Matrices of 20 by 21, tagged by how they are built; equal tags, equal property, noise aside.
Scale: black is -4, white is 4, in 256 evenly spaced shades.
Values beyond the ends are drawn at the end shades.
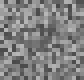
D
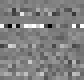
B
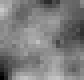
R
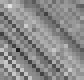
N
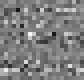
B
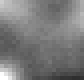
R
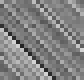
N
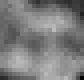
R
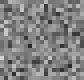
D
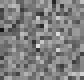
D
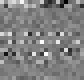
B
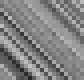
N
